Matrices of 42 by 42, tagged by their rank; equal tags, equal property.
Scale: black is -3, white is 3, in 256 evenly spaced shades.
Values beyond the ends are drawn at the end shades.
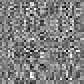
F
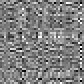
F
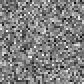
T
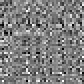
F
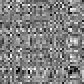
F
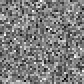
T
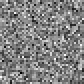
T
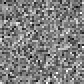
T
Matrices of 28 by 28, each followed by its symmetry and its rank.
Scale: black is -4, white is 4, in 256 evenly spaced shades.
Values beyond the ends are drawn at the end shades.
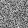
neither, full rank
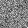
symmetric, full rank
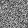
neither, full rank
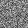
neither, full rank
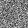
neither, full rank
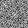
symmetric, full rank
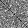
symmetric, full rank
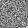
symmetric, full rank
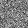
neither, full rank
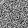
symmetric, full rank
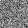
symmetric, full rank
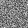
symmetric, full rank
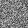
neither, full rank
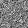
symmetric, full rank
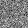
neither, full rank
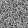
neither, full rank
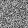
neither, full rank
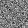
symmetric, full rank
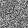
symmetric, full rank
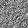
symmetric, full rank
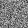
neither, full rank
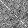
symmetric, full rank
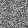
neither, full rank
